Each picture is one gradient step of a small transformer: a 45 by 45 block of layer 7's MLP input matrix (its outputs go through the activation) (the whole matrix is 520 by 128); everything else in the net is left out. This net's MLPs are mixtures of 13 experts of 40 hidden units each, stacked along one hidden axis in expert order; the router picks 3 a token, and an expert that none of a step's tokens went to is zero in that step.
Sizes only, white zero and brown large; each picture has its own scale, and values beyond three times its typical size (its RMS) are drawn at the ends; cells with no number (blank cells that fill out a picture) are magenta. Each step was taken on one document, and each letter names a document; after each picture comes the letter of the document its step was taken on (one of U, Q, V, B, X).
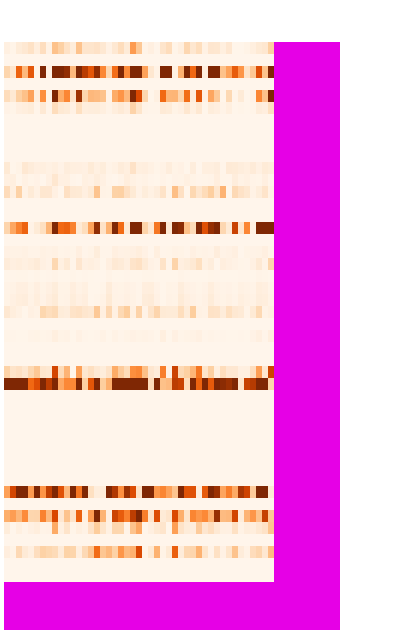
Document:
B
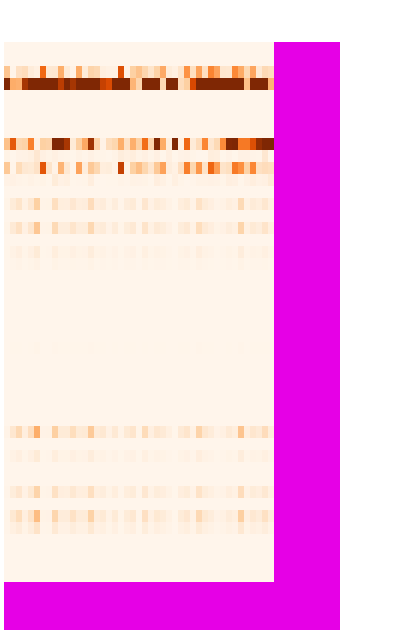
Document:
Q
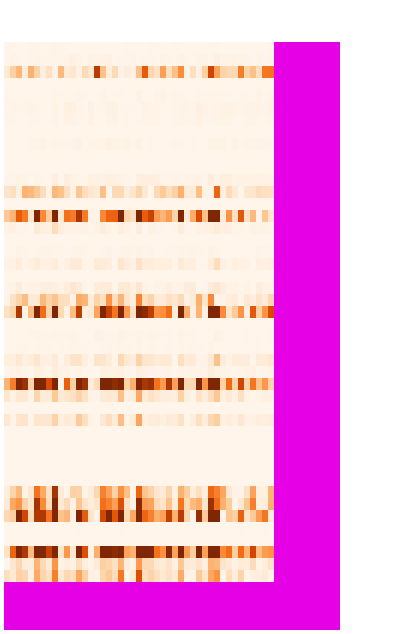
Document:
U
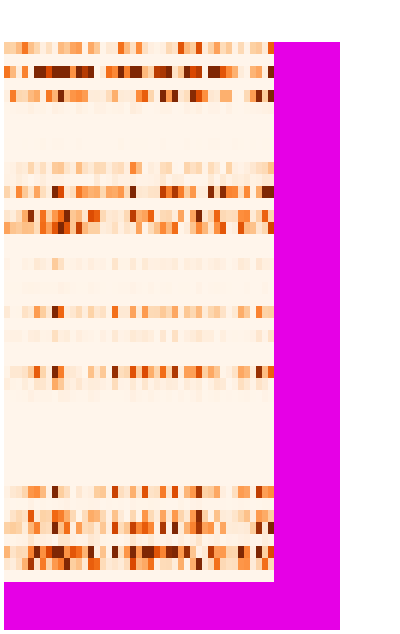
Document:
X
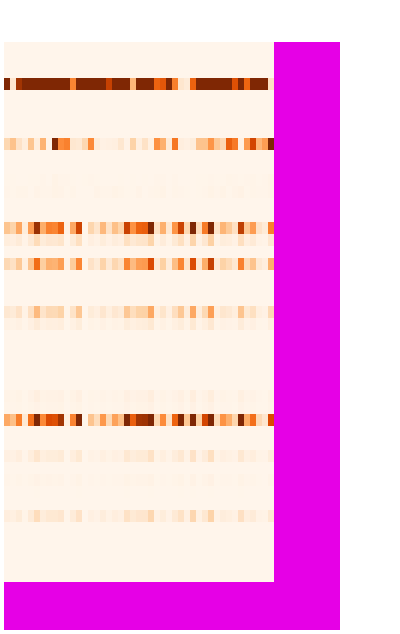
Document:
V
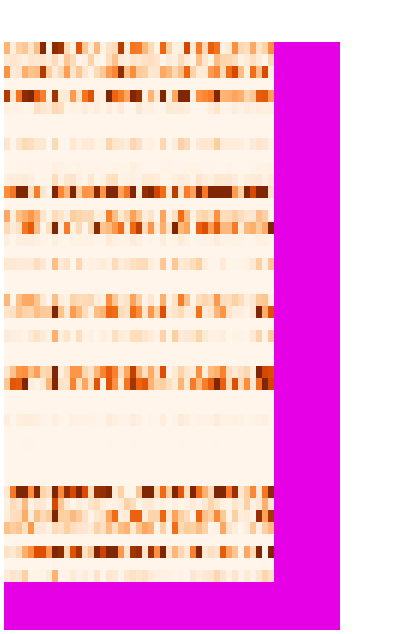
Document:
B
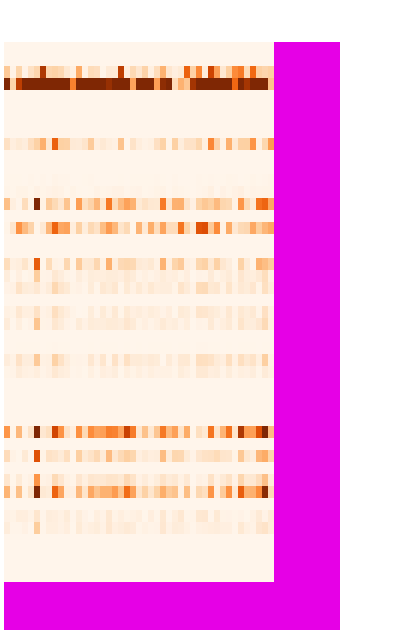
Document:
Q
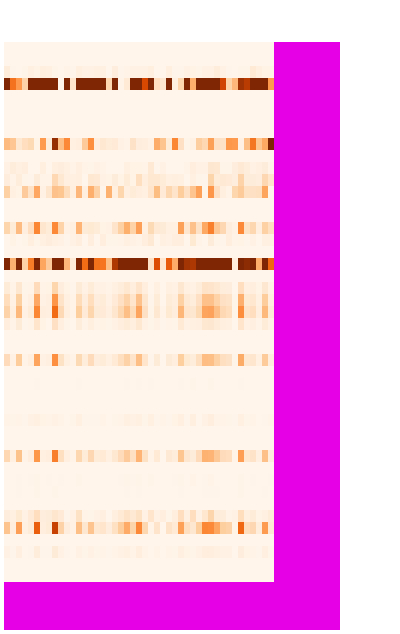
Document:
V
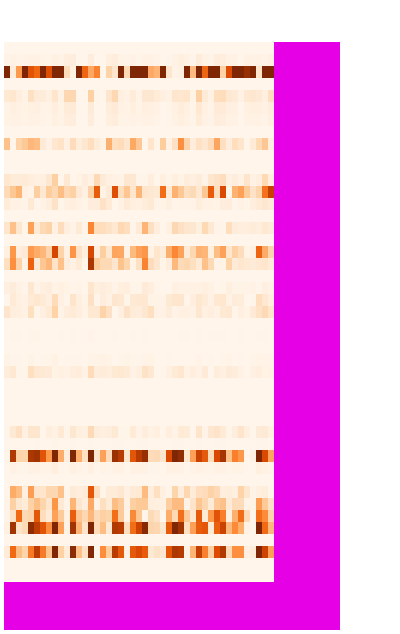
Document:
B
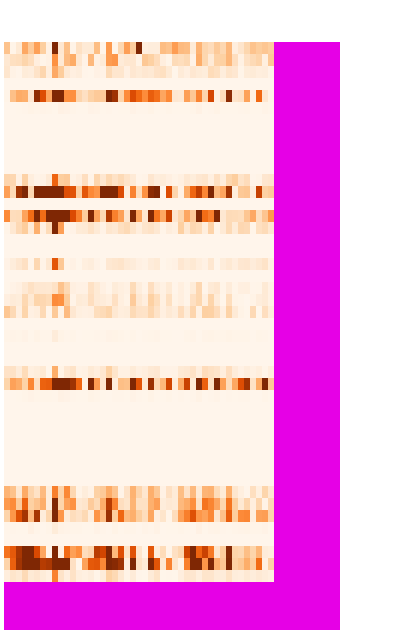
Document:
X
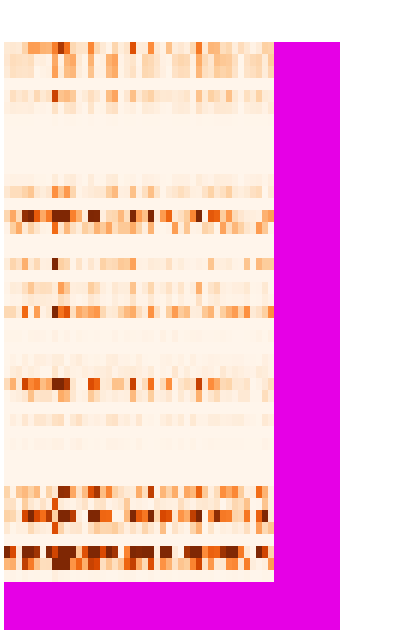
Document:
X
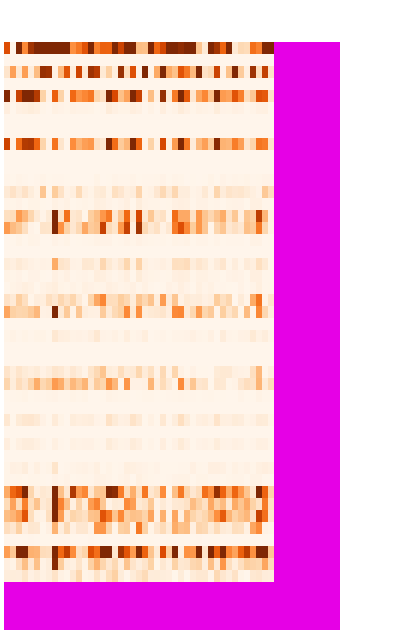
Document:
B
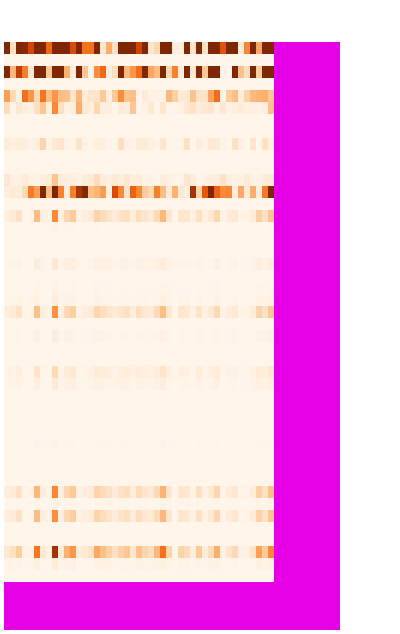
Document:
X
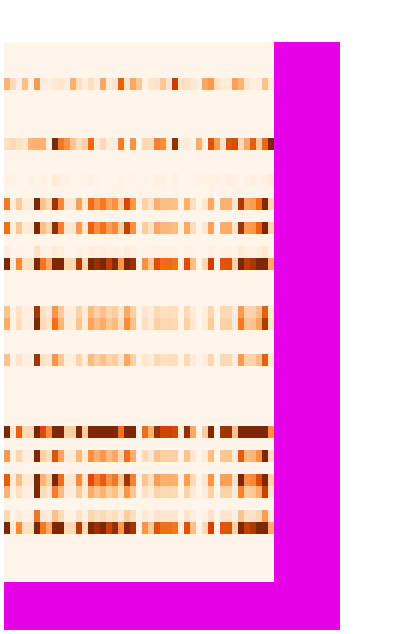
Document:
Q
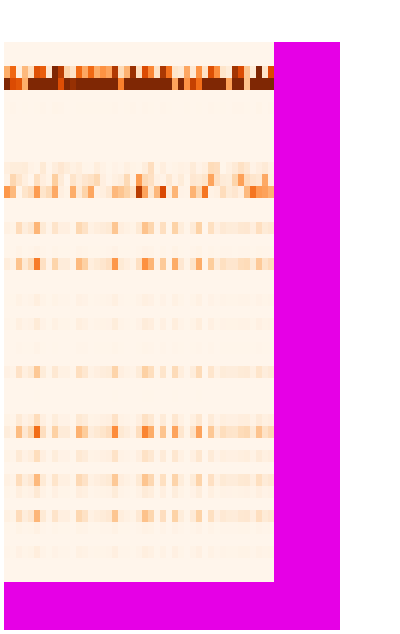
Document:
V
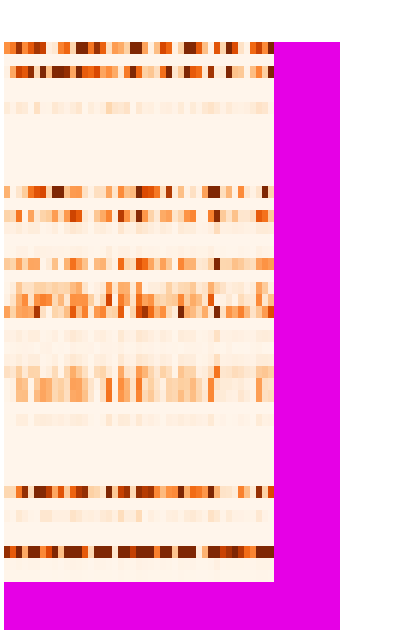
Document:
U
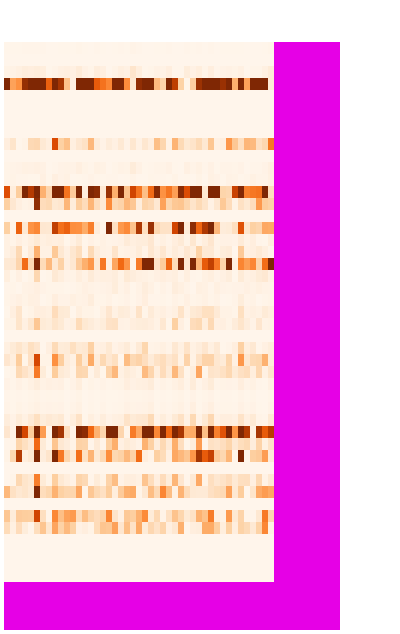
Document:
Q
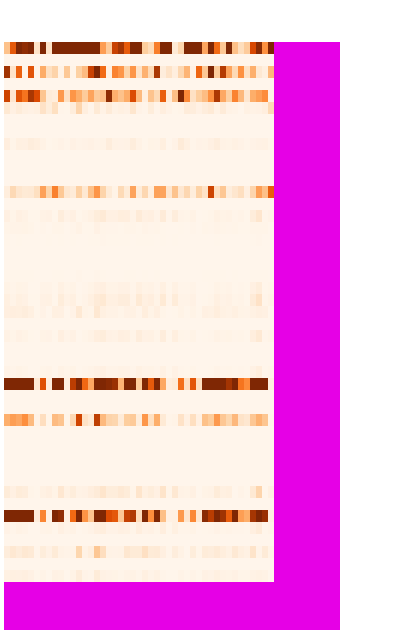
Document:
U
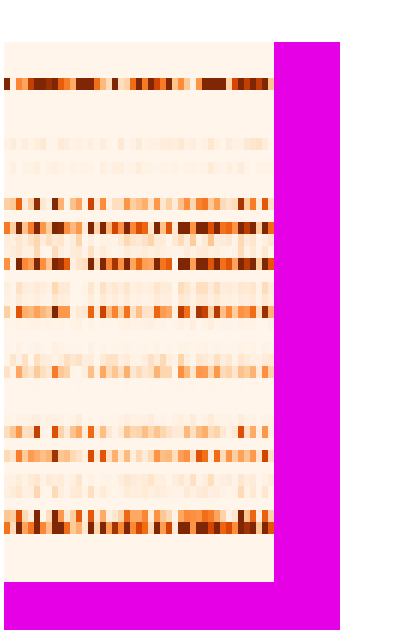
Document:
V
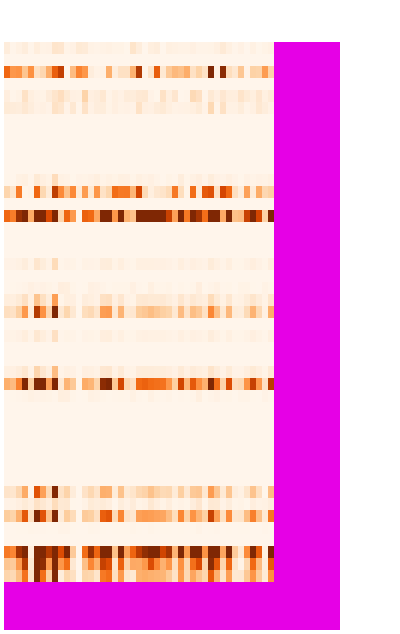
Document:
U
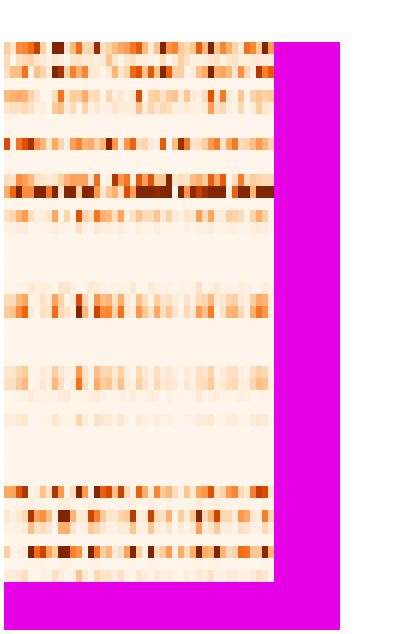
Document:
U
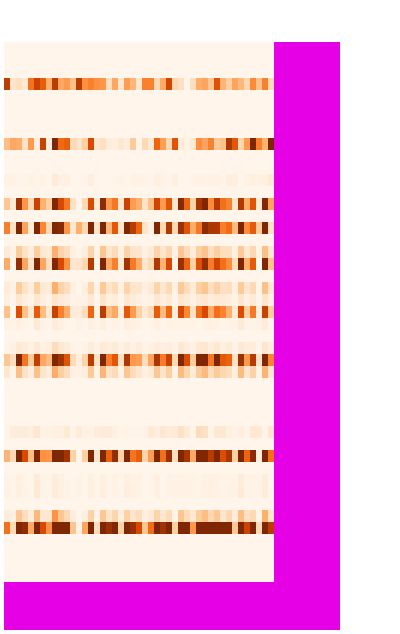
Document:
Q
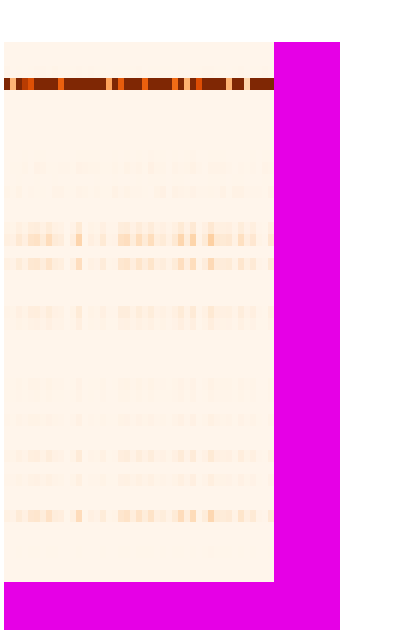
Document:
V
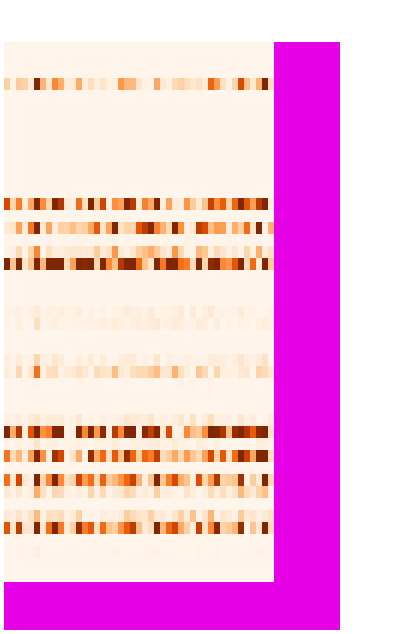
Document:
Q
